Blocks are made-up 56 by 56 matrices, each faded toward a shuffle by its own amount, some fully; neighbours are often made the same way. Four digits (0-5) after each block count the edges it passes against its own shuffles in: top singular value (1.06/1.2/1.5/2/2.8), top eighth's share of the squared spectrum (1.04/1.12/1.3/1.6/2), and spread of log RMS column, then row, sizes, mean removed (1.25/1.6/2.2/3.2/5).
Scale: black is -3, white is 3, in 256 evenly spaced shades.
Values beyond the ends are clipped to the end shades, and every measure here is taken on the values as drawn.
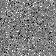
1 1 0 0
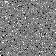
1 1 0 0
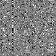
3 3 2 1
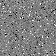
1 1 0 0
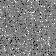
0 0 0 0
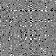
4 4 2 2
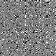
3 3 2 1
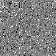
3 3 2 1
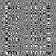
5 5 4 3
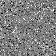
2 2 0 0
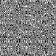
4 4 3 2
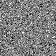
0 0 0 0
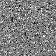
0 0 0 0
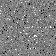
2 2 0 1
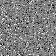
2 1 0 0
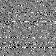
2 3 0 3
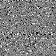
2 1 0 2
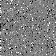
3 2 1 0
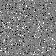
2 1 0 0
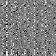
4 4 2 1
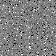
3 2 1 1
